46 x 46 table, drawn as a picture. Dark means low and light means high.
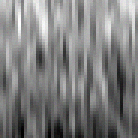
Average level on the scale: 50%. Grain: streaks running down. Histogram: bell-shaped. Slope: up to the top.
